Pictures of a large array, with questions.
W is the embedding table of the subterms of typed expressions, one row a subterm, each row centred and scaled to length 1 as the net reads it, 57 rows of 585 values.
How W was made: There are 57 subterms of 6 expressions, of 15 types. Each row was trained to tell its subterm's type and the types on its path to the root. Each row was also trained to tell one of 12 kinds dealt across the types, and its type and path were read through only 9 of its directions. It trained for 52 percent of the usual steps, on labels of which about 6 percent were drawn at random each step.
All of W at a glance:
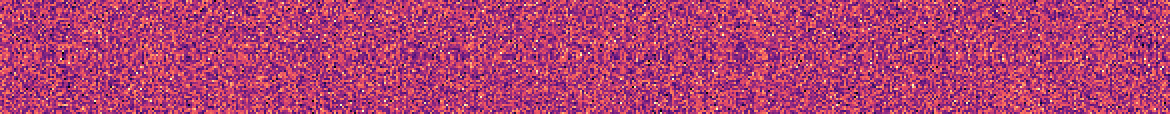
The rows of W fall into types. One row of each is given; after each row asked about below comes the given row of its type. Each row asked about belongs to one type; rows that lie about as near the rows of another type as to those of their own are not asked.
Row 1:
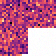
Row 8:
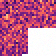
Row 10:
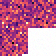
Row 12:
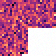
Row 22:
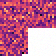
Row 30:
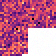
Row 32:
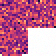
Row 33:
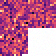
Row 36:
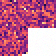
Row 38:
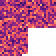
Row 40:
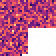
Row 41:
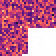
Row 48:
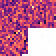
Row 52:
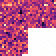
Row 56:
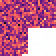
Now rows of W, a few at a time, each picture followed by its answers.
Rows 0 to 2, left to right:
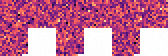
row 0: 56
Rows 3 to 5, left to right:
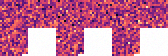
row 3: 48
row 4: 48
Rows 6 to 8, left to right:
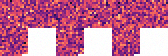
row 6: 40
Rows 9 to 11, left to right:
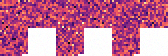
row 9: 22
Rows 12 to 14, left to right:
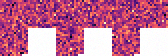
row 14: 48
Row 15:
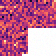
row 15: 38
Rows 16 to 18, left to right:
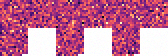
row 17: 56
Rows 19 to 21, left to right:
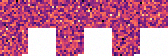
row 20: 38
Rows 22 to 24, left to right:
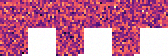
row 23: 22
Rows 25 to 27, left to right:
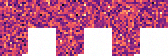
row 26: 56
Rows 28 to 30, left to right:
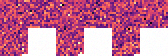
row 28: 36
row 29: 36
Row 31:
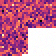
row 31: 22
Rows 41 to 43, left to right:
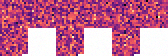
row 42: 40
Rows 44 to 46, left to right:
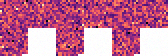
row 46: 56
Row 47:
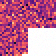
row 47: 12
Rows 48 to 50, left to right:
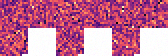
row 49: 36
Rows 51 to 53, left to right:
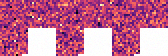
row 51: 12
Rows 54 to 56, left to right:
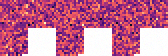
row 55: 40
